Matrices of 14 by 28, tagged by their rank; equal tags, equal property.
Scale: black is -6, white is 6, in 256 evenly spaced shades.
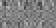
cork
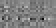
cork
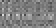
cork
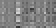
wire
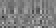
cork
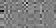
cork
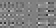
wire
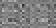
cork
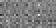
cork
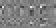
cork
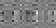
wire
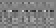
wire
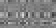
wire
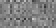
cork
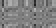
wire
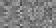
cork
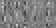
cork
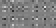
wire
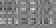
wire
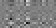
wire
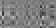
wire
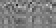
cork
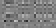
wire
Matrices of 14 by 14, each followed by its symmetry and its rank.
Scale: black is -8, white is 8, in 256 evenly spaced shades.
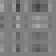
neither, rank one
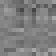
neither, rank three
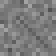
symmetric, full rank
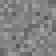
symmetric, full rank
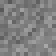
symmetric, full rank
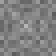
symmetric, rank three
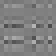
neither, rank one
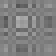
symmetric, rank one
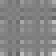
symmetric, rank one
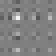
symmetric, rank one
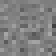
neither, rank three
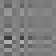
neither, rank one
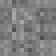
neither, rank three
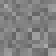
symmetric, rank three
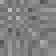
symmetric, rank three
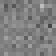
neither, rank three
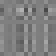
neither, rank one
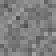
symmetric, full rank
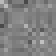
symmetric, rank three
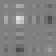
symmetric, rank one
